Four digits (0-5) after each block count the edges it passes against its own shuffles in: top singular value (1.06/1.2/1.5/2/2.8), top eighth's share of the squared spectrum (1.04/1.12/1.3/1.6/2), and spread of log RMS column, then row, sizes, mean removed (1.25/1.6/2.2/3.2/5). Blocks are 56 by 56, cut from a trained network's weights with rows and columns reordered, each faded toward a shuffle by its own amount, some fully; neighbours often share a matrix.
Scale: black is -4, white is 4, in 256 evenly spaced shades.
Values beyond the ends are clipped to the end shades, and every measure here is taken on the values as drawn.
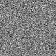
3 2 0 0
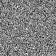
0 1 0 0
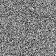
1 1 0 0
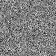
0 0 0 0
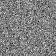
0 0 0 0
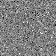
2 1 0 0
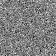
1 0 0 0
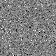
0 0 0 0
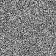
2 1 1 0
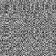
4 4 2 2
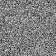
3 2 0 0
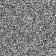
2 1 0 0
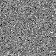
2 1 0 0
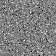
0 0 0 0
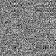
4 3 2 1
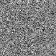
3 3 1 0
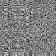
4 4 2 1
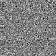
3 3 0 1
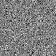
2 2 0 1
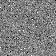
0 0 0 0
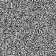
2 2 0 0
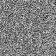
2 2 1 0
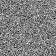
0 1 0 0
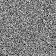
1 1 0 0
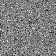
1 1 0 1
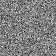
0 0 0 0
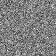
1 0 0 0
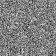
3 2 0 1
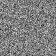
1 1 0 0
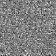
3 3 1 1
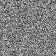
1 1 0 0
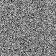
1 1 0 0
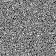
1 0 0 0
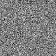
3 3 1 1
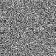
3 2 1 0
